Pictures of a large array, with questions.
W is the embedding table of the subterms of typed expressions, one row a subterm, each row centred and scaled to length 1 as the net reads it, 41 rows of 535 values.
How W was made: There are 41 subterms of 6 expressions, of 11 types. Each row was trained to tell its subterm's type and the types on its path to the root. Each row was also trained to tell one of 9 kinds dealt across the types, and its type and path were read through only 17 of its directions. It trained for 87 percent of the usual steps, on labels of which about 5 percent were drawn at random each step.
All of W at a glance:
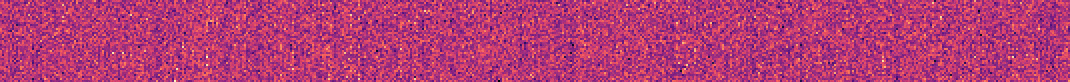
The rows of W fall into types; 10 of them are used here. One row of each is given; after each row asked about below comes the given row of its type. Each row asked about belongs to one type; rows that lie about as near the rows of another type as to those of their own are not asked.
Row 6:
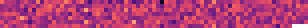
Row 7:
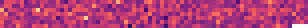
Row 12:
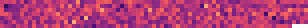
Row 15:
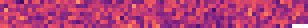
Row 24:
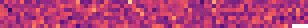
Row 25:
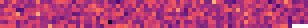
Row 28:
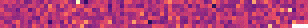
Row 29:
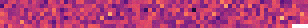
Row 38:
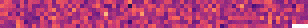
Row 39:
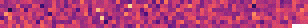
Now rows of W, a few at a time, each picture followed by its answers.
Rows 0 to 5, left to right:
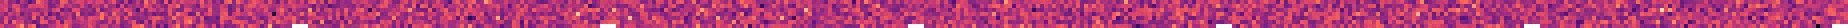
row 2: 28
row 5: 29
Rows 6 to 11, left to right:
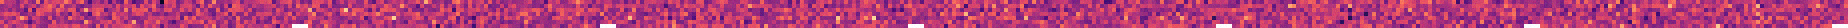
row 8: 38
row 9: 12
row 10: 25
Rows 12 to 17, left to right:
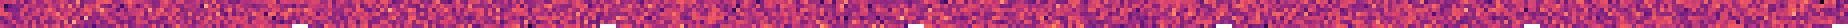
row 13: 38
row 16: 7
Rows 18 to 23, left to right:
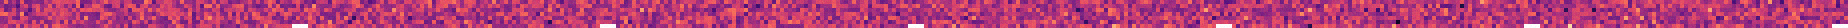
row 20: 25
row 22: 38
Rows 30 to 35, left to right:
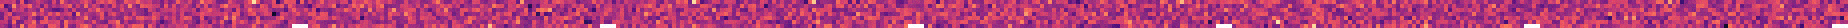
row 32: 29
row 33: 12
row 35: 29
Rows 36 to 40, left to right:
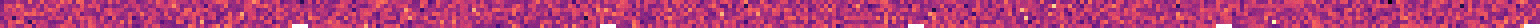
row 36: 25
